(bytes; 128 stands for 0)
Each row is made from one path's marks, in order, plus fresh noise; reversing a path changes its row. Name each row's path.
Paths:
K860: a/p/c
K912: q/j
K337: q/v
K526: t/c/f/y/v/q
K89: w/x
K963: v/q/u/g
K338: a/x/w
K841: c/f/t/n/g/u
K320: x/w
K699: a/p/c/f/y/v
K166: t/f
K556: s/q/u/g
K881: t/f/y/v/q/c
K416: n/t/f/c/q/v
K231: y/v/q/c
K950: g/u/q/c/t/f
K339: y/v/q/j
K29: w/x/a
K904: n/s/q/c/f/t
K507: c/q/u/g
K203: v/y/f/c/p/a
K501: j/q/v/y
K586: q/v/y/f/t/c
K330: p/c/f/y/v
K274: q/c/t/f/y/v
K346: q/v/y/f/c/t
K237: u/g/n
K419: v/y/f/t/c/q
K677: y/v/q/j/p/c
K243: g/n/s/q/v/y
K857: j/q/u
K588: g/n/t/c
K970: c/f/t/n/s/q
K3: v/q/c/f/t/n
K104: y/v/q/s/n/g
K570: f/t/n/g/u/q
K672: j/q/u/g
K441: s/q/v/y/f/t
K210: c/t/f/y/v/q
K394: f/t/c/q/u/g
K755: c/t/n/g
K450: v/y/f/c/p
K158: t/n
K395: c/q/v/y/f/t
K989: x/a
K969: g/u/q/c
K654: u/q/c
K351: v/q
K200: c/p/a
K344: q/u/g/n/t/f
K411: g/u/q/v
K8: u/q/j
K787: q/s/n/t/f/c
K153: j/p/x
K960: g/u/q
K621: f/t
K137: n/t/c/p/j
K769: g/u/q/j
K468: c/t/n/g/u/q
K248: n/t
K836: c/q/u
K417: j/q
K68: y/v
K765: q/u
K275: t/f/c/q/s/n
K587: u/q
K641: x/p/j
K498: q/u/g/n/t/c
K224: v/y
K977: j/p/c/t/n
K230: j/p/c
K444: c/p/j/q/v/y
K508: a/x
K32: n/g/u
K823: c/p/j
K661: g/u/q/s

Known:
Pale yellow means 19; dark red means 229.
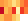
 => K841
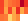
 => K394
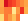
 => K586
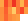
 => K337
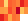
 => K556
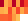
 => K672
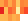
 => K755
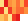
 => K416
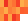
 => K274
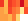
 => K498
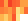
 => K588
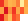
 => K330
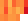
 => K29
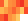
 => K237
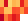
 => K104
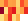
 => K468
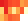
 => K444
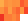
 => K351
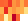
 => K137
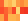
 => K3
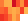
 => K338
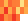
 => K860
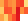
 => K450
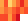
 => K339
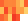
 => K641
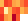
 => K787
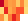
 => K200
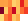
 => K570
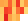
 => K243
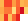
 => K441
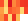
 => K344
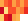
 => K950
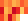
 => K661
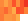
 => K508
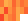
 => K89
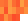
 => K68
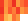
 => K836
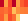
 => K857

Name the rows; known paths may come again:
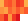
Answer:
K881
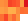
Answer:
K166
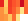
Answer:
K498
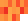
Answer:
K621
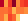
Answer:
K857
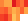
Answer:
K338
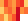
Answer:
K450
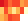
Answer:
K444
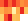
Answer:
K501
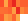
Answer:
K765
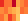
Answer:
K417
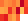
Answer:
K963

